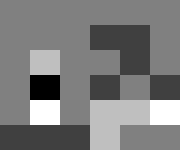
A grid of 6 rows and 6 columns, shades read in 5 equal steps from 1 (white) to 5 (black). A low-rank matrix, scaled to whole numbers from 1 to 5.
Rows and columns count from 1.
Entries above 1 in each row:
6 6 6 6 4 6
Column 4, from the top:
3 4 3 4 2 2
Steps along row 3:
down up same up down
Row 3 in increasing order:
2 3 3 3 3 4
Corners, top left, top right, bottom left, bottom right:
3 3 4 3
